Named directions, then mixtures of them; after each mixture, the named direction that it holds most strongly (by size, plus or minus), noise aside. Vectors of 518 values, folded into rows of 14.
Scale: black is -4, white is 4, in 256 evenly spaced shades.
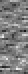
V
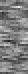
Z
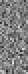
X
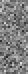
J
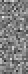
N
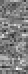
V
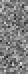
J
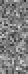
X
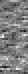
V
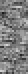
Z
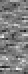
V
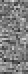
N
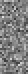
N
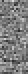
N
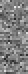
J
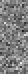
J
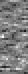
V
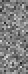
J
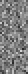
X
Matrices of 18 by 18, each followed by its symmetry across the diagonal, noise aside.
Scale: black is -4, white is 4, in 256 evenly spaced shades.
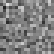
antisymmetric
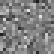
neither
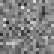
antisymmetric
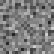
symmetric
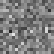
neither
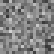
neither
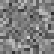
symmetric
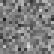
neither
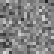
neither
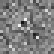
symmetric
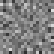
antisymmetric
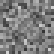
symmetric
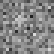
symmetric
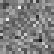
symmetric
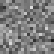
neither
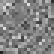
symmetric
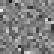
antisymmetric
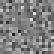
antisymmetric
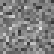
neither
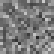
symmetric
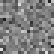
antisymmetric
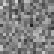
neither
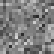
antisymmetric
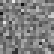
antisymmetric
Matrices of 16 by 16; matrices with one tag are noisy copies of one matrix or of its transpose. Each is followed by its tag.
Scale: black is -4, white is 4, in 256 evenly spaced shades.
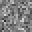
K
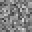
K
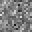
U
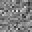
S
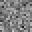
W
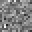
U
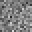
W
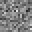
S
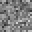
W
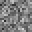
K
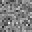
W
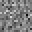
S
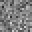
W
